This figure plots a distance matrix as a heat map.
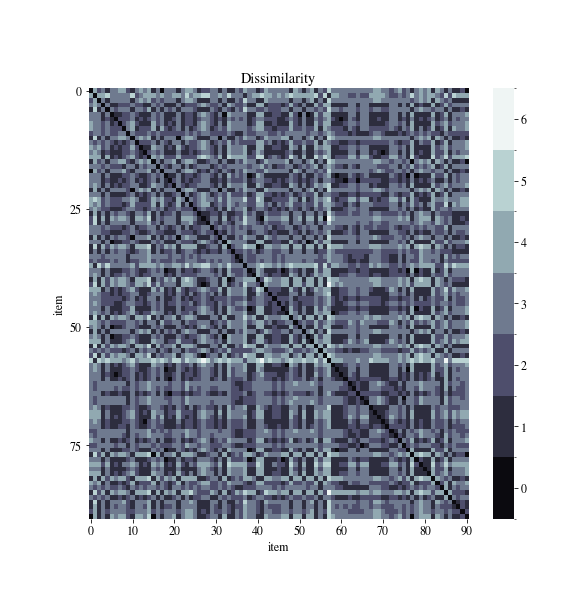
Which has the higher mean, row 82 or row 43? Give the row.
82
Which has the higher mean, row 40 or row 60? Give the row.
40
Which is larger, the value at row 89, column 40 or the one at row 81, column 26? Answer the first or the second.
the second
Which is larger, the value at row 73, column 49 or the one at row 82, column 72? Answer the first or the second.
the first
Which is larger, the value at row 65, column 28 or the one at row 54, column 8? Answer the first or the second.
the second
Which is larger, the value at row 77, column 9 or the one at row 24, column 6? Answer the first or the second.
the first
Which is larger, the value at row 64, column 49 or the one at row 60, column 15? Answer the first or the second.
the second
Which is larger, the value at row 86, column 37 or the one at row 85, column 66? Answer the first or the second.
the second
